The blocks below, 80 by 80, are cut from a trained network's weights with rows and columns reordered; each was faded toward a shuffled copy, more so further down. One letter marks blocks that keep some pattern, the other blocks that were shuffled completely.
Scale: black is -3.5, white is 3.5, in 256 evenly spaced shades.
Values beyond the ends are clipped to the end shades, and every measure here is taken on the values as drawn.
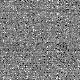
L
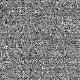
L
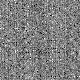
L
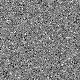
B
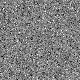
B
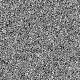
B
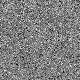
B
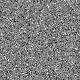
B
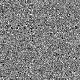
L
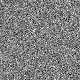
B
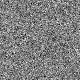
B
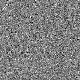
L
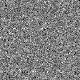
L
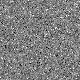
B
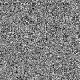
L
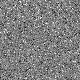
B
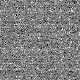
L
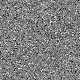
B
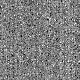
L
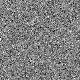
B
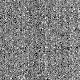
L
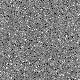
B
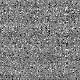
L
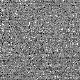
L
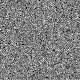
B
